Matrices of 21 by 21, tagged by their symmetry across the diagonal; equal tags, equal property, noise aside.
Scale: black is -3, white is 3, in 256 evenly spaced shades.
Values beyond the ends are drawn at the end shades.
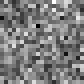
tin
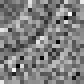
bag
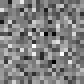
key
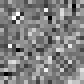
bag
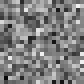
key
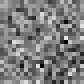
bag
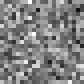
tin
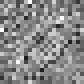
bag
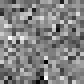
tin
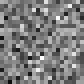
tin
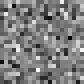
key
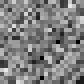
bag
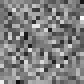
key
